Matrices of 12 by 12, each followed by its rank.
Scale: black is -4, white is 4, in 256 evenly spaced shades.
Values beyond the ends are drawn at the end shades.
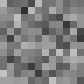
full rank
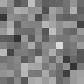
full rank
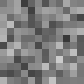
full rank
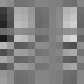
one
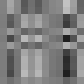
one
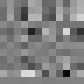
two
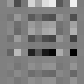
one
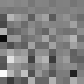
two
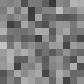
full rank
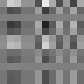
one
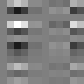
one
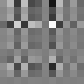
one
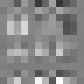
two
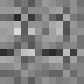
two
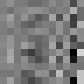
two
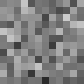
full rank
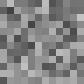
full rank
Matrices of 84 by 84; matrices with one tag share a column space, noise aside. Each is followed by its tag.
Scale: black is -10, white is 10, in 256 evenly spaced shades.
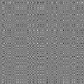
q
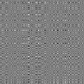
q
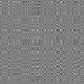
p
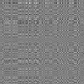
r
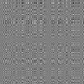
r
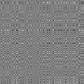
q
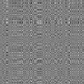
r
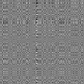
r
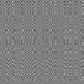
p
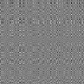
r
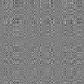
r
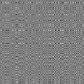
q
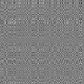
r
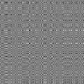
q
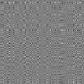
q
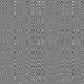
p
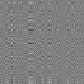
q
